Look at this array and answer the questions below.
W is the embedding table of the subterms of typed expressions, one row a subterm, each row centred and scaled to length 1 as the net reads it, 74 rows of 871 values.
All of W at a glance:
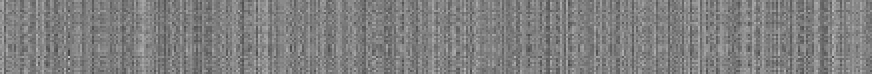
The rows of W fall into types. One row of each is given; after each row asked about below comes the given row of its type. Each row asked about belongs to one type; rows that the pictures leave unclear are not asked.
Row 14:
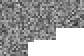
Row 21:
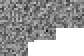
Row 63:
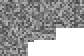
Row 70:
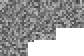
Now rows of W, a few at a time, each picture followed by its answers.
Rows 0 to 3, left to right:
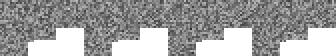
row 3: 70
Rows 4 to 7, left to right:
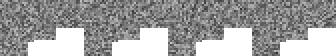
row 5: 70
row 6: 21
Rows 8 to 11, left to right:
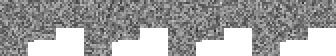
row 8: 63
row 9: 21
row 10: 14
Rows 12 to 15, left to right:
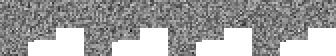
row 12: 21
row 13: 21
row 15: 70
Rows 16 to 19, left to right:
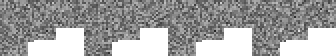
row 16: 63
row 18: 63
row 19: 70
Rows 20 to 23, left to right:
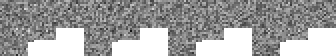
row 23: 70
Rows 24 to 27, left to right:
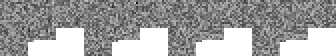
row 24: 14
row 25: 70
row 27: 63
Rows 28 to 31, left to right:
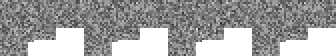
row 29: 63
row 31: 63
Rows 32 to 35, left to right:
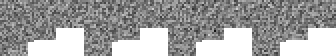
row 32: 63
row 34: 21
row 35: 21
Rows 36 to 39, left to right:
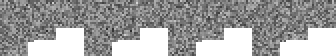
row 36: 63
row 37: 14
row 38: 14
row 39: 70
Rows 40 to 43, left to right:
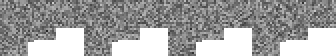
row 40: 63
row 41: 63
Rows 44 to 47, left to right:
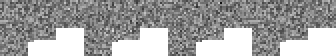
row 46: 70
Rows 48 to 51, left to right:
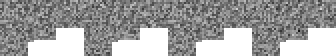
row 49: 21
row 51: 21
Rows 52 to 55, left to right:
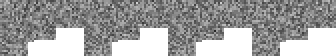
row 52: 21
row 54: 63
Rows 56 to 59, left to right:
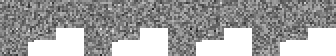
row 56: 21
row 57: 63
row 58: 14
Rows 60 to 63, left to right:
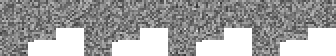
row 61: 70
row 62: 21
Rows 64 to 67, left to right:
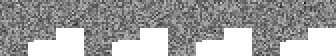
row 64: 14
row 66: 63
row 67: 70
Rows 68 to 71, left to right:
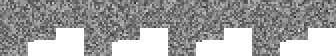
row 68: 63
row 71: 70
